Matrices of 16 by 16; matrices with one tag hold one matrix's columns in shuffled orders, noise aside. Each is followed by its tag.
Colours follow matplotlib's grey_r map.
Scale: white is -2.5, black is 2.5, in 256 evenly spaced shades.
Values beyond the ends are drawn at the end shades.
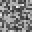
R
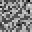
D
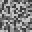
D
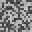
R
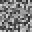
D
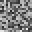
R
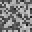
D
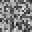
D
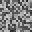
R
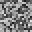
D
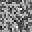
D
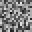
D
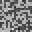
R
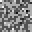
D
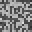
D
